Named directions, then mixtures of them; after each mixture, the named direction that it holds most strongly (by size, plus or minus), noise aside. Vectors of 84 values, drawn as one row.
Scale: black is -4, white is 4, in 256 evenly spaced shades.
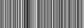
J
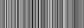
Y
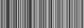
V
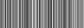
Y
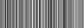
Y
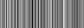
Y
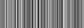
Y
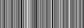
J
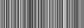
Y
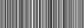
Y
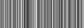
J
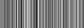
J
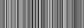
Y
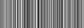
J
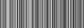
V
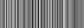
Y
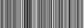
J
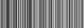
V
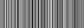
Y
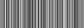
Y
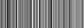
Y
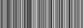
V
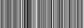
J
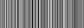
Y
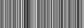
J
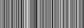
J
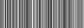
Y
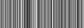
J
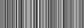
Y
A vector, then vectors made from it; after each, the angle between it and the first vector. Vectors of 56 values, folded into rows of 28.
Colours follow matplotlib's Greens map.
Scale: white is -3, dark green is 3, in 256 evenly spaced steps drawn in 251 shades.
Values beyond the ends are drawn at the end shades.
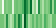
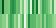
nearly opposite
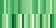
partly opposed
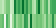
partly aligned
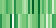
orthogonal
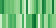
partly opposed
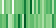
nearly parallel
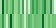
partly opposed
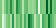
orthogonal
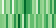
nearly parallel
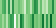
partly opposed
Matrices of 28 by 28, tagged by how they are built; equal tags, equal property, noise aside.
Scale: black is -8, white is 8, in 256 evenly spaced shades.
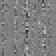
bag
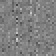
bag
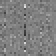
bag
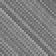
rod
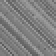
rod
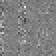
bag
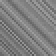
rod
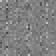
bag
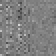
bag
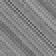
rod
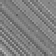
rod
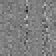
bag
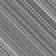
rod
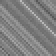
rod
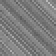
rod
